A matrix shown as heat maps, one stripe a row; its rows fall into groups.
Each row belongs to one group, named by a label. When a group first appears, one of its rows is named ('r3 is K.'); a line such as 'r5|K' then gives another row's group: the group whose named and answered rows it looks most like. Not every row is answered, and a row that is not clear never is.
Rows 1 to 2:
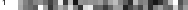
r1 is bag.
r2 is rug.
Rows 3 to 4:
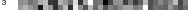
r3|rug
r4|rug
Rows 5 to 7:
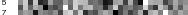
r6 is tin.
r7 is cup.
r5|tin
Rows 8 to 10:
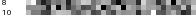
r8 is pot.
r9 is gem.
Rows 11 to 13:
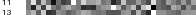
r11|tin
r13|tin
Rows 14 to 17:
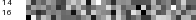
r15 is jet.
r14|rug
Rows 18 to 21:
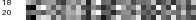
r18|rug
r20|rug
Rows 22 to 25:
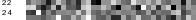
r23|pot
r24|cup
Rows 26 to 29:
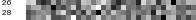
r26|pot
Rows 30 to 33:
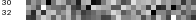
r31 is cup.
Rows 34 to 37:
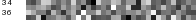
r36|rug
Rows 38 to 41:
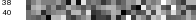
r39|jet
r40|cup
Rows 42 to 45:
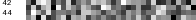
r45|tin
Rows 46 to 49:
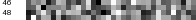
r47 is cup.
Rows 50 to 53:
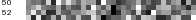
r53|gem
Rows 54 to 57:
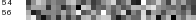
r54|jet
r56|bag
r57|pot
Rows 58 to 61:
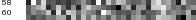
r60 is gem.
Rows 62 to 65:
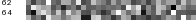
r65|rug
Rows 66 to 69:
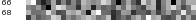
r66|pot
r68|rug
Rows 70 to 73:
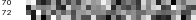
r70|pot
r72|cup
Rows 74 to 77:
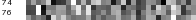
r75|cup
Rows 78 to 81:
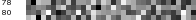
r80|bag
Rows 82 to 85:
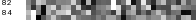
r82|jet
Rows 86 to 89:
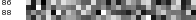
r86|gem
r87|cup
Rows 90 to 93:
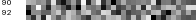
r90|rug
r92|jet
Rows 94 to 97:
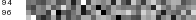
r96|gem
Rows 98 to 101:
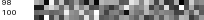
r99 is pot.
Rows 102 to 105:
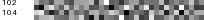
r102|rug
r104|pot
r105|jet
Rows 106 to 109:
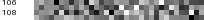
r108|gem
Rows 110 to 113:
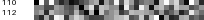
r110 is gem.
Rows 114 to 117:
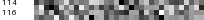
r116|tin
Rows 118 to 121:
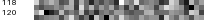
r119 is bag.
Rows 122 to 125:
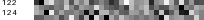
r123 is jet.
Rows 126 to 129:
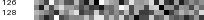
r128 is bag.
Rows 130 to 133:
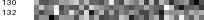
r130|bag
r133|cup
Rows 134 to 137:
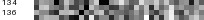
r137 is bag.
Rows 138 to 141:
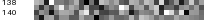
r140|cup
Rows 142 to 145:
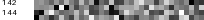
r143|gem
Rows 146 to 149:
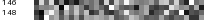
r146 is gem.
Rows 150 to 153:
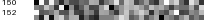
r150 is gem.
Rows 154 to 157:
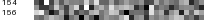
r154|cup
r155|bag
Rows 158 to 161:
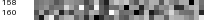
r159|jet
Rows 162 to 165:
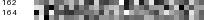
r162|jet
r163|pot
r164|gem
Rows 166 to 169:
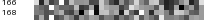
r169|tin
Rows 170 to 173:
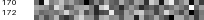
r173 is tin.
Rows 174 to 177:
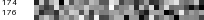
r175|bag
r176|bag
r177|jet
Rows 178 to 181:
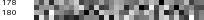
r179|jet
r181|gem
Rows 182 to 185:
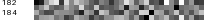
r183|jet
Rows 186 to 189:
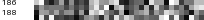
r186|pot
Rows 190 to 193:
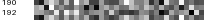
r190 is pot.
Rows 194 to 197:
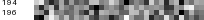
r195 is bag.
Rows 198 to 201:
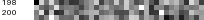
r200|tin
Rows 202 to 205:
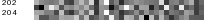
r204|rug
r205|bag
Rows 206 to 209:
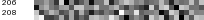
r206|gem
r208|jet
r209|pot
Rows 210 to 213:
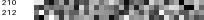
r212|tin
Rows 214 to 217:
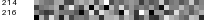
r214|rug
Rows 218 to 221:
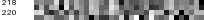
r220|pot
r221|jet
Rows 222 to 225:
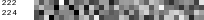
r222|gem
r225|cup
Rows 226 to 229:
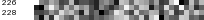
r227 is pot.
